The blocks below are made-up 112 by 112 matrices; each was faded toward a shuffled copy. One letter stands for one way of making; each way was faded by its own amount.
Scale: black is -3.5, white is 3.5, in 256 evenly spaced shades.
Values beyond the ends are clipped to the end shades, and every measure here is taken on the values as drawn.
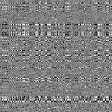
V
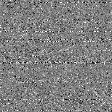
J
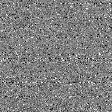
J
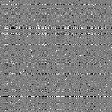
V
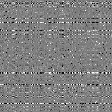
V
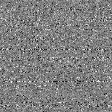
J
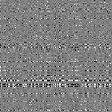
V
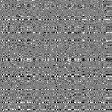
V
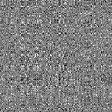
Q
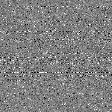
J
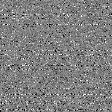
J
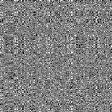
Q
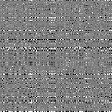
V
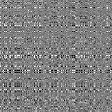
V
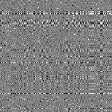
V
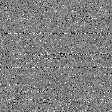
J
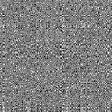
Q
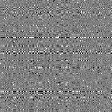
V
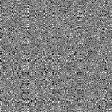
Q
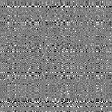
V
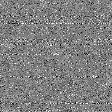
J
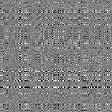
V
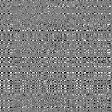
V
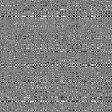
V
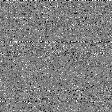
J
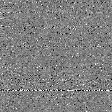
J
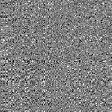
Q
